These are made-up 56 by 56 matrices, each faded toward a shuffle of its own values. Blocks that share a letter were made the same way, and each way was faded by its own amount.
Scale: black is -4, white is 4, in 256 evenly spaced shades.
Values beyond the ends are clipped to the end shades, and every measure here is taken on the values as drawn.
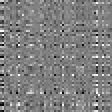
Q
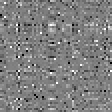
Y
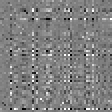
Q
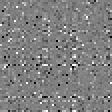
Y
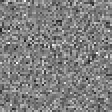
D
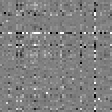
Q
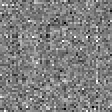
D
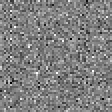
D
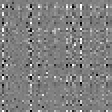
Q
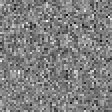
D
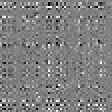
Q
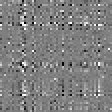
Q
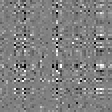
Q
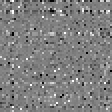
Y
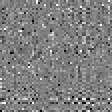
Y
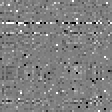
Y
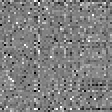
Y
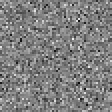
D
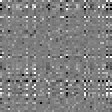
Q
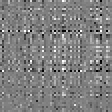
Q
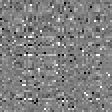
Y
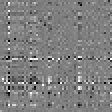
Q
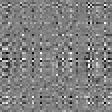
Q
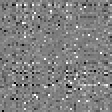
Y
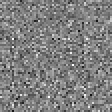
D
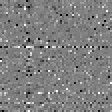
Y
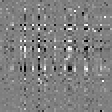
Q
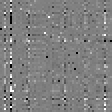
Q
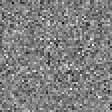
D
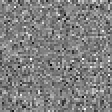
D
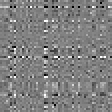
Q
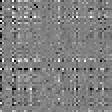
Q
